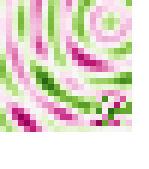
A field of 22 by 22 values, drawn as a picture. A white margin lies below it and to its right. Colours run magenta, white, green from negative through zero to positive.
Odd patch: rougher, in the bottom right. Mirror symmetry: none. Slope: none. Roughest part: bottom right. Rings: centred on the top right. Ninth with the lowest average: bottom left. Odd rows or columns: none.
